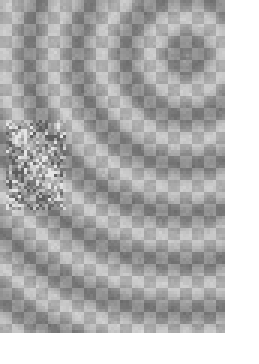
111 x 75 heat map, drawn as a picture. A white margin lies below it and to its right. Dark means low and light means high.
An odd patch, rougher than its surroundings, sits in the middle left. The halves do not mirror each other. Values change most from cell to cell in the middle left. Rings spread out from the top right.
